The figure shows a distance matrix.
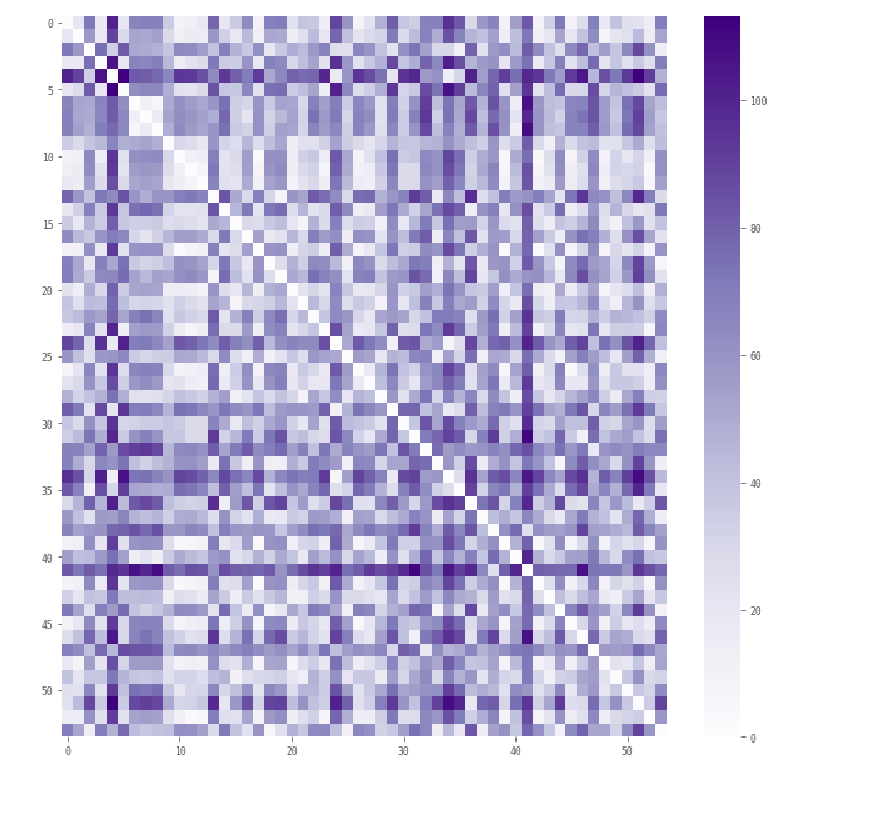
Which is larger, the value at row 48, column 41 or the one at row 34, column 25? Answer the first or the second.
the first
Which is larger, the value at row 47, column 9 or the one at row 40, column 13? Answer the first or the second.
the second
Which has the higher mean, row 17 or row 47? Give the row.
47
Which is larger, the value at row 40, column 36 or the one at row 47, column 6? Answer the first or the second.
the second
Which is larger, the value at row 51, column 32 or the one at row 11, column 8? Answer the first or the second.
the first
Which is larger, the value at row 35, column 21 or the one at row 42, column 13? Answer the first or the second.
the second
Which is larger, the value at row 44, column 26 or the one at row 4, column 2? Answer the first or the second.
the first
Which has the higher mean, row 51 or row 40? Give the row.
51
